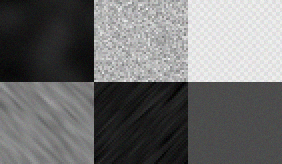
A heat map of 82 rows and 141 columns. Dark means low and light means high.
It is made of 2 by 3 panels. Panel 1,1: very low, smooth, faint in contrast. Panel 1,2: high, fine-grained. Panel 1,3: very high, checkered, faint in contrast. Panel 2,1: middling, slanting down to the right, faint in contrast. Panel 2,2: very low, slanting up to the right, faint in contrast. Panel 2,3: low, flat.
